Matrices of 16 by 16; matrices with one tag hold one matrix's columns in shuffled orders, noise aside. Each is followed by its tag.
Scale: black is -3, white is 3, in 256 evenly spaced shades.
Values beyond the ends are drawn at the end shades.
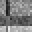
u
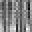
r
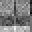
u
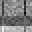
u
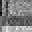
u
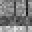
u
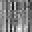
r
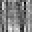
r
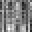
r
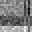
u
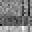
u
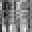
r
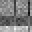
u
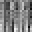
r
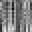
r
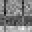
u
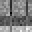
u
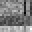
u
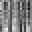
r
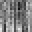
r
